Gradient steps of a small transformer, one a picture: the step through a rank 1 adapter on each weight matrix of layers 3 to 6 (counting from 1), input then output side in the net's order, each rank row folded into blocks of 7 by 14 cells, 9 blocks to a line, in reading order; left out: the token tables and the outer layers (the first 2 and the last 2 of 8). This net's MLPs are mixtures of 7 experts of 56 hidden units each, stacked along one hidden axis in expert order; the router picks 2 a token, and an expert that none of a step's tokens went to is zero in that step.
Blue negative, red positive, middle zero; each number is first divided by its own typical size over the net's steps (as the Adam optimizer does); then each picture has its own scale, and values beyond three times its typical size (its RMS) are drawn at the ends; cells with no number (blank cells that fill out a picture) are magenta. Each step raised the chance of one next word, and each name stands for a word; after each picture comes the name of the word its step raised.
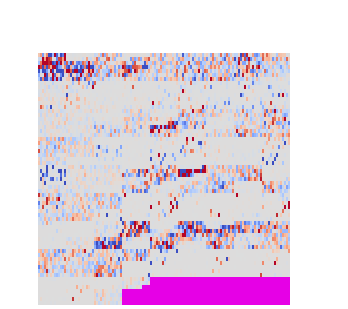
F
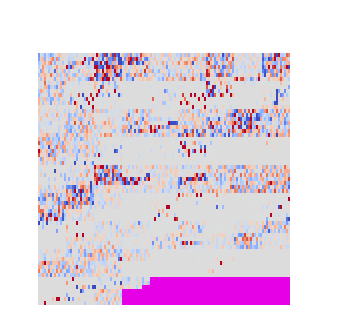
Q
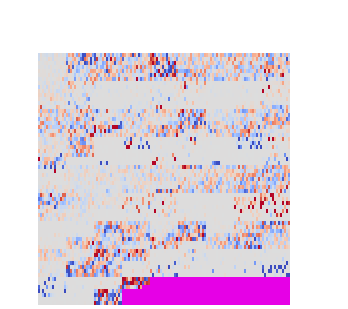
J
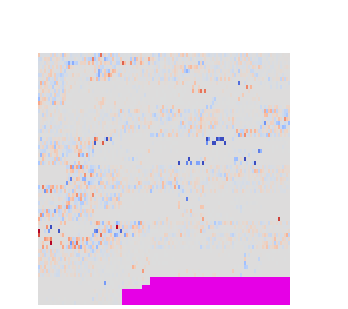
F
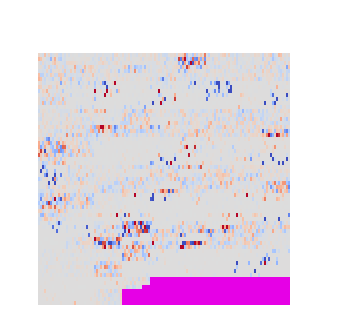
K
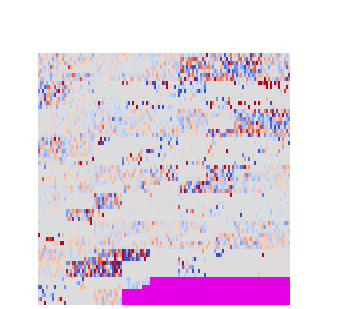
Q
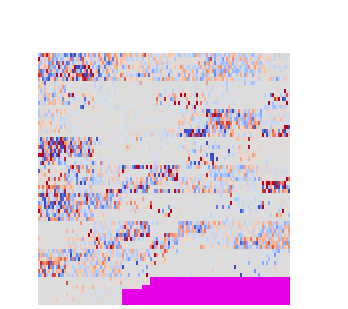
Q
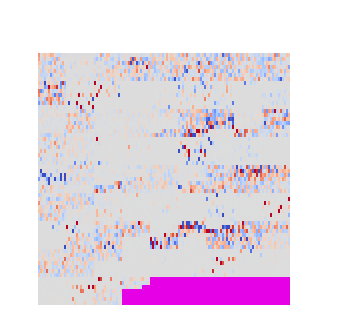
F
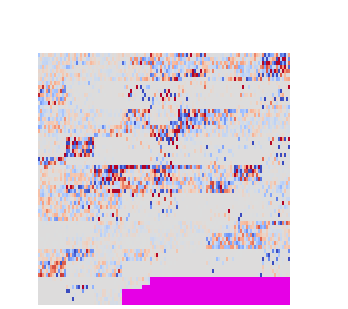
J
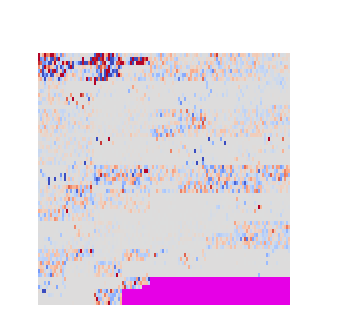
K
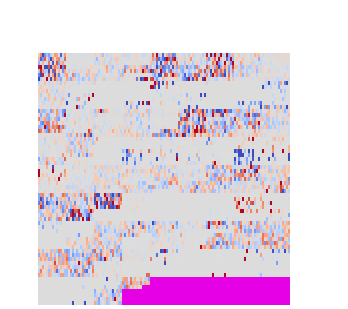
J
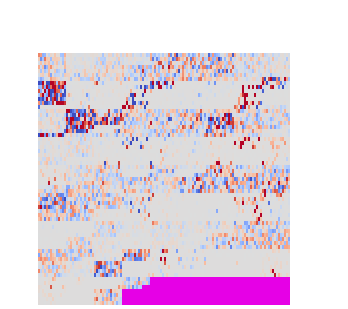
Q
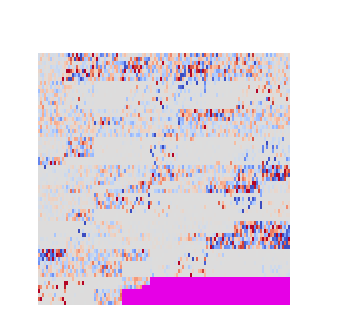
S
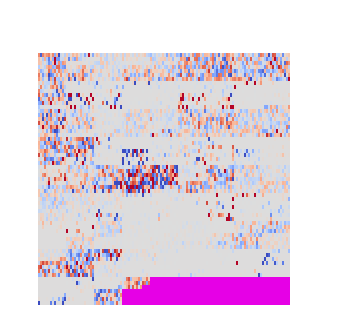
Q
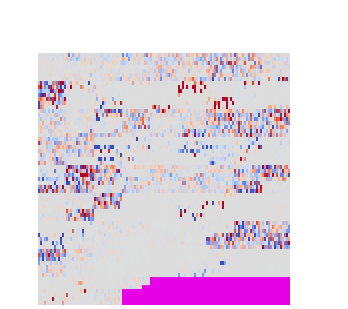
S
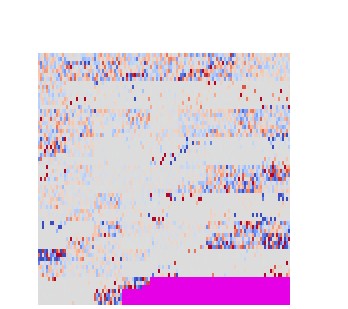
S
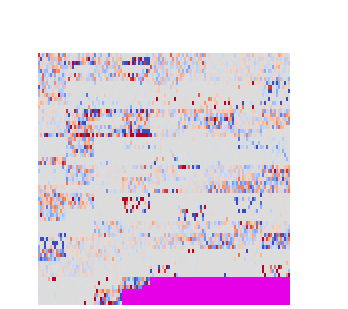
S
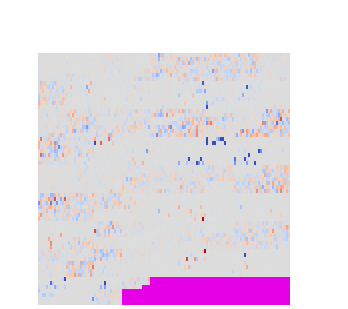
K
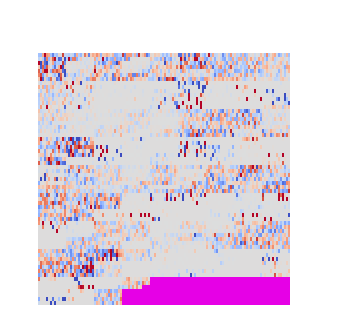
Q
